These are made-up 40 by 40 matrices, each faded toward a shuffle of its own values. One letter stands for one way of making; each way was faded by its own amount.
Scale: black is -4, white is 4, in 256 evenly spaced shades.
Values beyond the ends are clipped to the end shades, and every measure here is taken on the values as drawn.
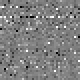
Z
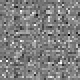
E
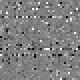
Z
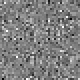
E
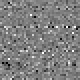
Z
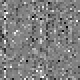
E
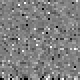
Z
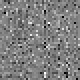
E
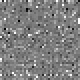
Z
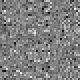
E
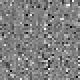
E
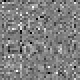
E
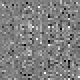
E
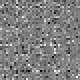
E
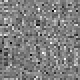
E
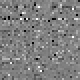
Z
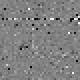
Z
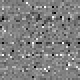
Z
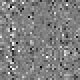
E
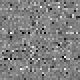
Z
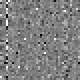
E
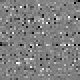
Z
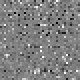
Z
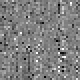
E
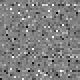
Z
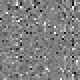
E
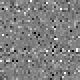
Z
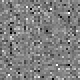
E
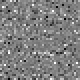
Z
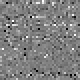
Z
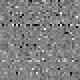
Z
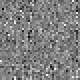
E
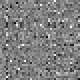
E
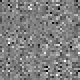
E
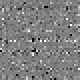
Z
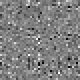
E
